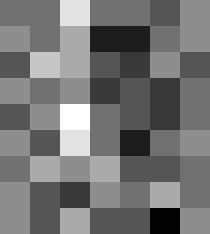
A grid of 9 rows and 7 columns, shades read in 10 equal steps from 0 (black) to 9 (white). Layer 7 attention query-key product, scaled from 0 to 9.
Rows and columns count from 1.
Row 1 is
4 4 8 4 4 3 5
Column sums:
39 39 55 32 24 29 39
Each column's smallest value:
3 3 2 1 1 0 3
